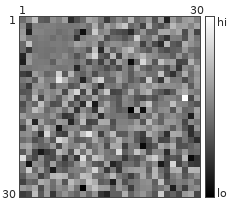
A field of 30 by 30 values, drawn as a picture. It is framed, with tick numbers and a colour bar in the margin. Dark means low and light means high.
Fine speckle covers the field. The top left is the smoothest part. Neither half mirrors the other. In the top left lies a patch that is calmer than the rest. Overall the values sit about 50% of the way up the scale.
